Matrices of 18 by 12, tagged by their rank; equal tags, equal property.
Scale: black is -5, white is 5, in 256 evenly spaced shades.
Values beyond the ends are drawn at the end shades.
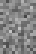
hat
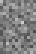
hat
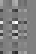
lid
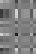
lid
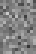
hat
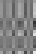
lid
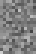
hat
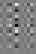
lid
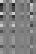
lid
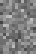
hat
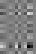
lid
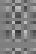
lid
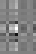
lid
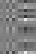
lid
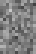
hat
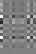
lid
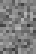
hat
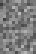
hat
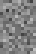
hat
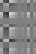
lid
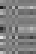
lid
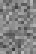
hat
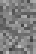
hat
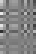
lid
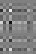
lid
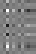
lid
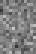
hat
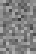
hat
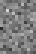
hat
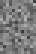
hat
